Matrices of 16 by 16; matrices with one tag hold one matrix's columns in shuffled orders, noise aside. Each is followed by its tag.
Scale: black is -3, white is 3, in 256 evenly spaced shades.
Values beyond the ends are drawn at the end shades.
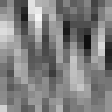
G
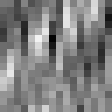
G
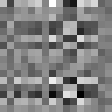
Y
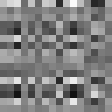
Y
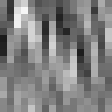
G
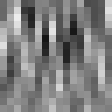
G
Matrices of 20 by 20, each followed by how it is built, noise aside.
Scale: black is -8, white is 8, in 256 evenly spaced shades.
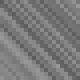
Toeplitz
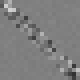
banded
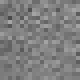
low rank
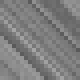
Toeplitz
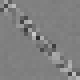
banded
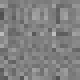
low rank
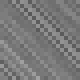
Toeplitz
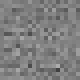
low rank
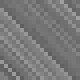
Toeplitz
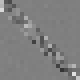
banded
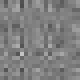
low rank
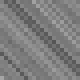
Toeplitz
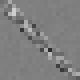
banded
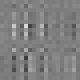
low rank
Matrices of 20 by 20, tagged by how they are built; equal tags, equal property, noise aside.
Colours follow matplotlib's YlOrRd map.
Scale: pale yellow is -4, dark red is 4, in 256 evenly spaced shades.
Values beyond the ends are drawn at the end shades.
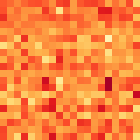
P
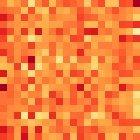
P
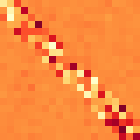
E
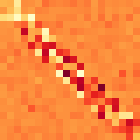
E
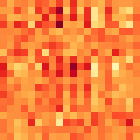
P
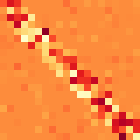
E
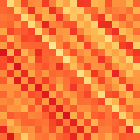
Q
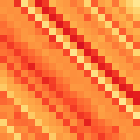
Q
